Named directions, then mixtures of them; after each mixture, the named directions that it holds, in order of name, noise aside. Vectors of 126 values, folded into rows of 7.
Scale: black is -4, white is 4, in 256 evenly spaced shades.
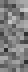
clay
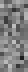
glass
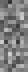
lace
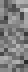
clay, glass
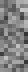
clay, glass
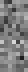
glass, lace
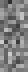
lace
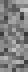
clay, glass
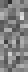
lace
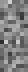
lace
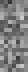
lace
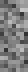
clay
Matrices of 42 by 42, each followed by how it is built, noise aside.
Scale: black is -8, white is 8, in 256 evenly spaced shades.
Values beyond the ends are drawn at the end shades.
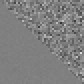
upper triangular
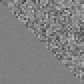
upper triangular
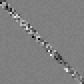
banded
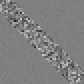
banded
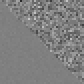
upper triangular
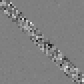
banded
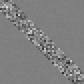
banded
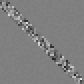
banded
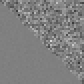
upper triangular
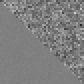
upper triangular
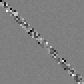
banded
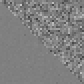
upper triangular
